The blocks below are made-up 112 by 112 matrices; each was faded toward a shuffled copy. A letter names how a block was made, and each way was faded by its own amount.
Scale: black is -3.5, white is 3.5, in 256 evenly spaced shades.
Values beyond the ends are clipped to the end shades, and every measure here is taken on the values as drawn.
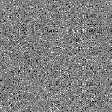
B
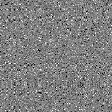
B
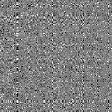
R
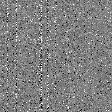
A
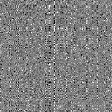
R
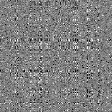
R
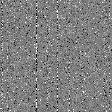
A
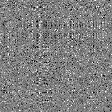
B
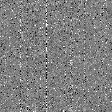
A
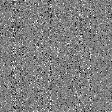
A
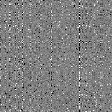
R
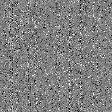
A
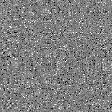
B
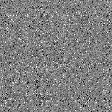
B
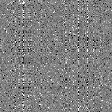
R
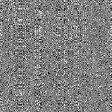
R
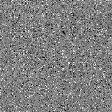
B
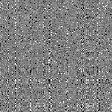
R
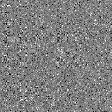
B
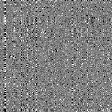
R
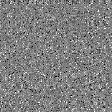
B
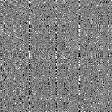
R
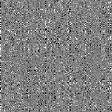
R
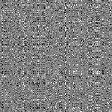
R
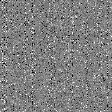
A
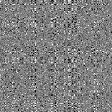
R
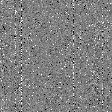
A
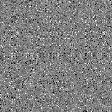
B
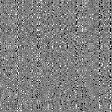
R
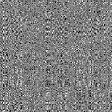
R
